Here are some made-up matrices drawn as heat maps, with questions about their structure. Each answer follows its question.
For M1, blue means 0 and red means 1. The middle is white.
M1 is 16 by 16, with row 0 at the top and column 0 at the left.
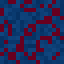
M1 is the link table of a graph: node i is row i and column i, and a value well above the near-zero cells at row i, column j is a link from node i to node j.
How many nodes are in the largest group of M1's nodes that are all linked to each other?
4
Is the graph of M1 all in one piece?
no
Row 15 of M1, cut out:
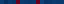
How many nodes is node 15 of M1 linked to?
2
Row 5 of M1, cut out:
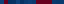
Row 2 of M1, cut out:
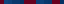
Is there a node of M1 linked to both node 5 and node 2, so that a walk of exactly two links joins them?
no
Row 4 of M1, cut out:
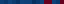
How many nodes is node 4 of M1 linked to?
3
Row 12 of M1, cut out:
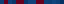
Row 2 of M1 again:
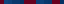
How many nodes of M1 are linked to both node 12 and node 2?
0
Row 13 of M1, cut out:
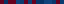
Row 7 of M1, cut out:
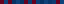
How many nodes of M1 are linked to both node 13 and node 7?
5
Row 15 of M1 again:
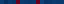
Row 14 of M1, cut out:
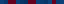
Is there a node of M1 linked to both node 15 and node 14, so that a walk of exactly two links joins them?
no
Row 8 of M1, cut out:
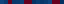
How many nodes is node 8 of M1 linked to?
5
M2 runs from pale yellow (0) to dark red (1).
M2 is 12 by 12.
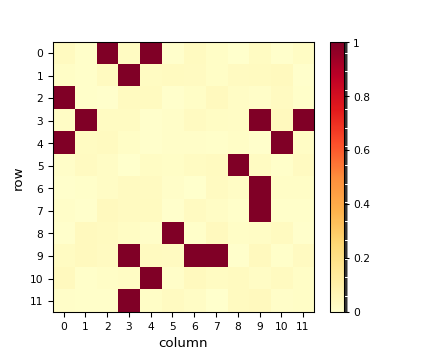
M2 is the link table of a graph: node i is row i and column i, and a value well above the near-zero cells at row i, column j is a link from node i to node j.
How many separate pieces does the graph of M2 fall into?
3
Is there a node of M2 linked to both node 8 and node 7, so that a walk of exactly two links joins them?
no
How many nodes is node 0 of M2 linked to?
2
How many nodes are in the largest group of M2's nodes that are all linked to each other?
2
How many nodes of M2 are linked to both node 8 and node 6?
0
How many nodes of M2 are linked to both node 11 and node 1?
1
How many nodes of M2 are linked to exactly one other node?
8
